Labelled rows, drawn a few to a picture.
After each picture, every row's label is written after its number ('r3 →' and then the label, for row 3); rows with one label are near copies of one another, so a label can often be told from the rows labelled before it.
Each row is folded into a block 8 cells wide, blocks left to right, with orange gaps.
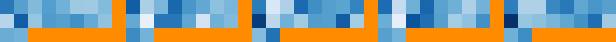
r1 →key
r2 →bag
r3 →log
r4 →bag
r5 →log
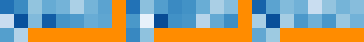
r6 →key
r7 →bag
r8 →key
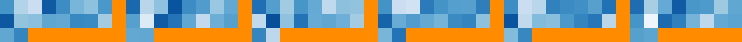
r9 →log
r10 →bag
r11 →key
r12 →log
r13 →log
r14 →bag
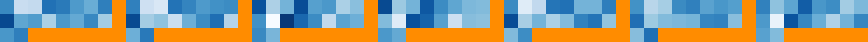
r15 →log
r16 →log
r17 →bag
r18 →bag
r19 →log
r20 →log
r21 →bag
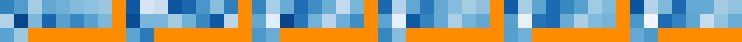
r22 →key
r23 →log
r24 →bag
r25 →bag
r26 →bag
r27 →bag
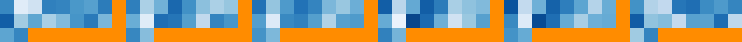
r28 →log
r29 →bag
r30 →bag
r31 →bag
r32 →bag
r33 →log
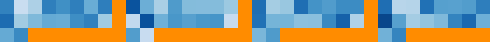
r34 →log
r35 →key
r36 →log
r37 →log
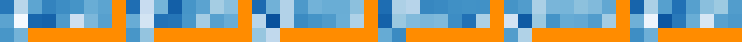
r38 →bag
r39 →bag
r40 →key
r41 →log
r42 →key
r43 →bag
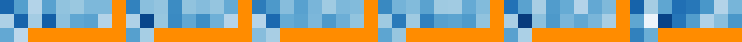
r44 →key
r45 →key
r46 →key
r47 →key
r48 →key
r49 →bag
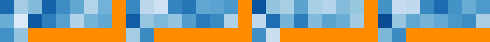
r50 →bag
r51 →log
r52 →key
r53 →log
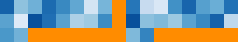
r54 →bag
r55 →log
